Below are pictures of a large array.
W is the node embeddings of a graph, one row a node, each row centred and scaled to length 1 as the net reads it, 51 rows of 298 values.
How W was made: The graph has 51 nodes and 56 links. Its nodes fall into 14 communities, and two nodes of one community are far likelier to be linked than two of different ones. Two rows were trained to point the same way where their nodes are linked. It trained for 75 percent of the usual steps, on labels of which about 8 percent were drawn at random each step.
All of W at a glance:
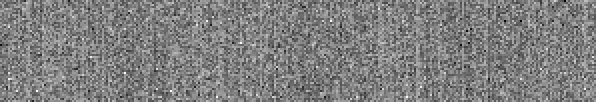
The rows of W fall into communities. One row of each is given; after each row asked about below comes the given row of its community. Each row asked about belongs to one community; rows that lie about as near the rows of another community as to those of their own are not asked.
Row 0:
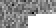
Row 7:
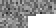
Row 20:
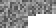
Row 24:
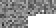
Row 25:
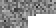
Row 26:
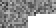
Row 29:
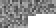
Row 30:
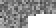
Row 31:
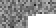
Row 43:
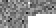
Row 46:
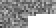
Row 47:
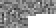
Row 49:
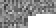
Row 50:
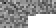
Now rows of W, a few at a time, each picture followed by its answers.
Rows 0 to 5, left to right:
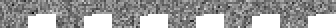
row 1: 26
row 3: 47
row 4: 30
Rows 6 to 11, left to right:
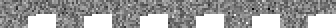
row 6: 30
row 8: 26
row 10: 20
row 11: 0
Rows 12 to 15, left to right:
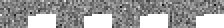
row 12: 46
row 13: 7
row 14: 29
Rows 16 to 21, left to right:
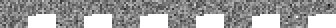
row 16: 31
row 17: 47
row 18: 43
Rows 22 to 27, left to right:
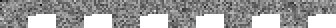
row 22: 30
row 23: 50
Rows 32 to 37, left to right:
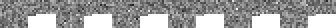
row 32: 26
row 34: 24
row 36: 25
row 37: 50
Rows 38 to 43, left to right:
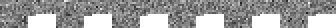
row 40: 0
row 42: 49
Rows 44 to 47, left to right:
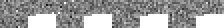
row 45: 0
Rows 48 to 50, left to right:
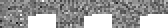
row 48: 43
